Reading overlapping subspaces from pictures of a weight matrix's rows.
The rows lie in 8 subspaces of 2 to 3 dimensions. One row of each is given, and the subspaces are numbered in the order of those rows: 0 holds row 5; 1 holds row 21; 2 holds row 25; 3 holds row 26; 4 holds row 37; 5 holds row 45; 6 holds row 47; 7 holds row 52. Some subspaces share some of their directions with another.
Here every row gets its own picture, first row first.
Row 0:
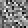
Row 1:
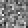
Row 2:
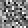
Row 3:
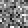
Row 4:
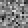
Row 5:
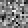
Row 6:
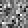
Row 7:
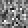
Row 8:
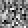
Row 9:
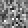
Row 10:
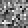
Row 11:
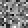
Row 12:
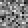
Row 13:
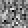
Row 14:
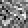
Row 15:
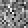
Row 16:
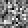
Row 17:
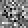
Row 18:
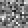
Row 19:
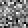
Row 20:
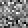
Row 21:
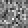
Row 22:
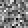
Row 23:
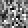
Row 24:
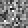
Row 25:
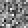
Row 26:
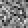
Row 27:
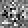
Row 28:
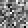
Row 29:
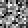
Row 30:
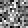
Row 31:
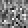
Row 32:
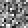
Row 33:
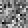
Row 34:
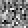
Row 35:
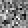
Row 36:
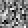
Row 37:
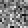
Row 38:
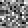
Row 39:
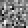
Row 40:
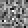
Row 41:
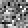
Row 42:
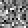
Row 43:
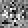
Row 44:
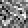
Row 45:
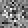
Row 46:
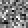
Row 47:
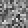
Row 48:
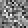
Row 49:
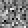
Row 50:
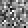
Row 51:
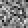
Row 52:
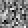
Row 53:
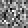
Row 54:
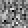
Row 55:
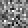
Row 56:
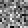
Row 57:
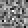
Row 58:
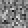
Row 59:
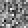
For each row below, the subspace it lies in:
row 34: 6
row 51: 3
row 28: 1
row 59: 2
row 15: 1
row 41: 6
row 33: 6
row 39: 1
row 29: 1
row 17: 5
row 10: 6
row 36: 7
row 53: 1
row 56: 4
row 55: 7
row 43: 5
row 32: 2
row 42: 0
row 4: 0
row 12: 0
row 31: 4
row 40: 3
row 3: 4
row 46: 2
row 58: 2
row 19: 7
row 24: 4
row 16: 1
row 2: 5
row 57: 3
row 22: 6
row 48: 5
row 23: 6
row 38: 0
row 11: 2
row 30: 4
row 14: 3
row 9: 6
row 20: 7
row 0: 5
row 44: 3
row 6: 6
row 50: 1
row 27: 5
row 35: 3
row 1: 1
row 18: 0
